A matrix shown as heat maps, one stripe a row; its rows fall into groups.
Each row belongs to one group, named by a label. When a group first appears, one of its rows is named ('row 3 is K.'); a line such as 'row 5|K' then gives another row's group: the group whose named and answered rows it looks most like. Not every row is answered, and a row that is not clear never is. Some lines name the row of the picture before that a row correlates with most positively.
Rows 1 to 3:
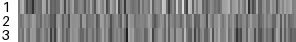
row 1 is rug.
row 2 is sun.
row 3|sun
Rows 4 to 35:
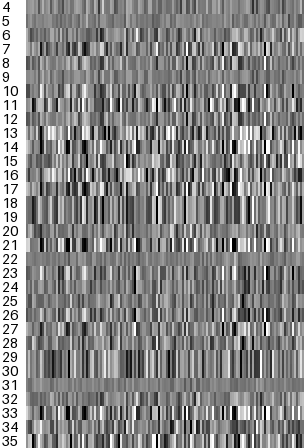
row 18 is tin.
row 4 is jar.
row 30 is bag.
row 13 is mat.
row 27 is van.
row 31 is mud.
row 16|mat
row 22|bag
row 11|tin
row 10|sun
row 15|rug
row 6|rug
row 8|sun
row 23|sun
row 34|mud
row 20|rug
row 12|sun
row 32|rug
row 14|van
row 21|van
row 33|van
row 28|jar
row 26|sun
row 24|sun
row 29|bag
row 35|tin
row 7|van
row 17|van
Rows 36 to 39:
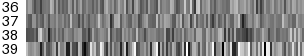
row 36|rug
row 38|bag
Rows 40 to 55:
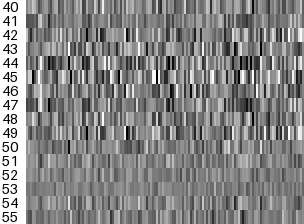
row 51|mat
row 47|bag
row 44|bag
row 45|tin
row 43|mat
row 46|mud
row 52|jar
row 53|sun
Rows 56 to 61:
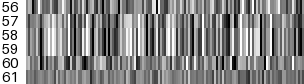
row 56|tin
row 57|mat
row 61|sun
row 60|van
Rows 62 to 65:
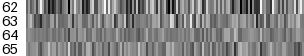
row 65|mat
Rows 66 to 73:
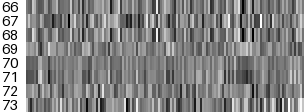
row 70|bag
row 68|jar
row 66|jar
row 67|bag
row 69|mat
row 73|rug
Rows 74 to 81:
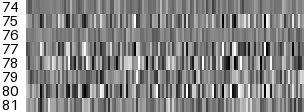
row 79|rug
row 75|van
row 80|van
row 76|mud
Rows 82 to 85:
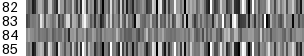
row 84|bag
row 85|tin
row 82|tin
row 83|sun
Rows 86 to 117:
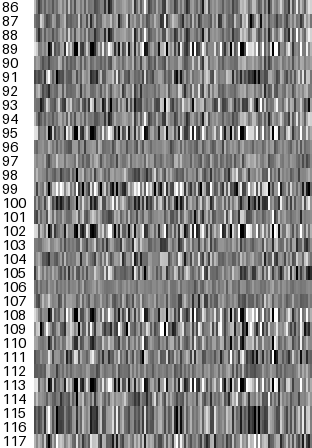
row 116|bag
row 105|mud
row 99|mat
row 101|sun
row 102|van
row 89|van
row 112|bag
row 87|jar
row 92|rug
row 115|bag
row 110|van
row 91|bag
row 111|sun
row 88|rug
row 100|bag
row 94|rug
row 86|rug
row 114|bag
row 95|van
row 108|van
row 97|mat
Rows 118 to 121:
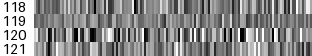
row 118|rug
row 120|van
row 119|sun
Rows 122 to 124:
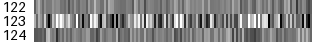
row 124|bag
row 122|mud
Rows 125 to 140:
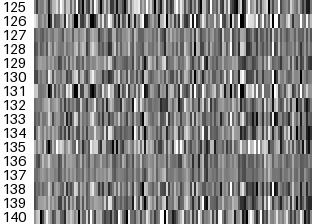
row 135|mat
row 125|mat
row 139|mud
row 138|sun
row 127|sun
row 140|tin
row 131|van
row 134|mud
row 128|sun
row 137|mud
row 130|sun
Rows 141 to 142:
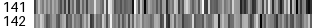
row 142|jar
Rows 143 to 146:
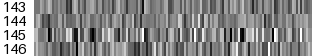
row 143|sun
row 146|bag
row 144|rug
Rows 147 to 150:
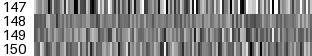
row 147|van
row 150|jar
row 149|sun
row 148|bag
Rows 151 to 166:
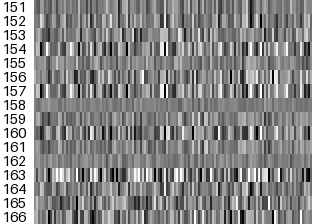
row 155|mat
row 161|rug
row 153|rug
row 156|van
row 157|tin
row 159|rug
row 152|jar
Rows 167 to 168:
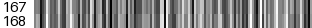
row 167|tin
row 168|tin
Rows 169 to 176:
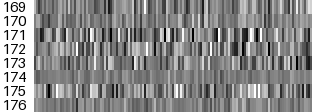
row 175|mat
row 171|tin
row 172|mat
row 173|mud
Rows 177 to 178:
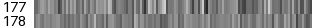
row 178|mud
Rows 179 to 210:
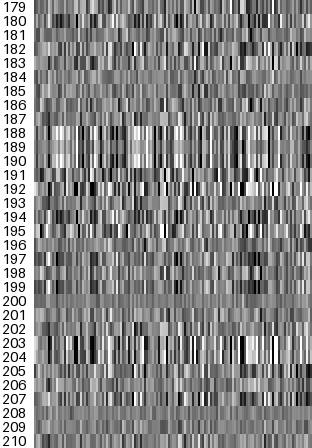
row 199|bag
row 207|mud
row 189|mat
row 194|bag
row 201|jar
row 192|van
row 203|van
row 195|tin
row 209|mud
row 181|jar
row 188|mat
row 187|rug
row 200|bag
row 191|tin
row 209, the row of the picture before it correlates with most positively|178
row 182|mud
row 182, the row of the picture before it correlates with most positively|177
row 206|mat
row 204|van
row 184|sun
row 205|mud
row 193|rug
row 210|rug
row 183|van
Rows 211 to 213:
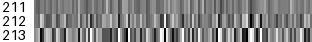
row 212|jar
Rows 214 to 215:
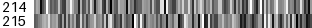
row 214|tin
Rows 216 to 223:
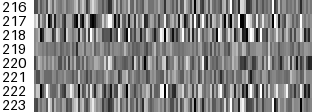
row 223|sun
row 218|tin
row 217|van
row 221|jar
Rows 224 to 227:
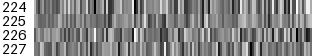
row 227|jar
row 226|mud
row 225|rug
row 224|rug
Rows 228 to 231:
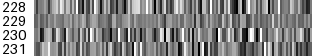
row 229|sun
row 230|tin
